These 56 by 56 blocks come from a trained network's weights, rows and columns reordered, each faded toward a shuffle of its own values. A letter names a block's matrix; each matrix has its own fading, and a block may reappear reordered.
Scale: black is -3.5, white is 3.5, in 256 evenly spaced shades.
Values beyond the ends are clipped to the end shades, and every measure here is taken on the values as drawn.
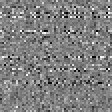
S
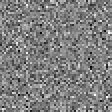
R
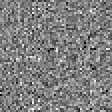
R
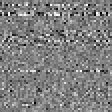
S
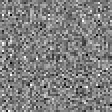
R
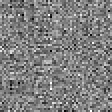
R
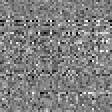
S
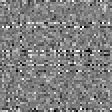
S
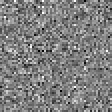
R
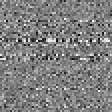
S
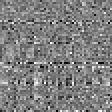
S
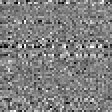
S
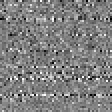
S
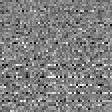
S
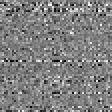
S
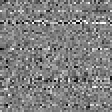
S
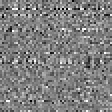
S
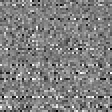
S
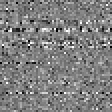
S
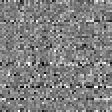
S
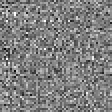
R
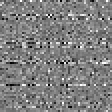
S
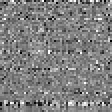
S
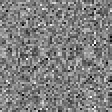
R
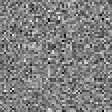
R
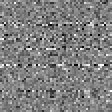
S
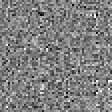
R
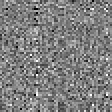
R
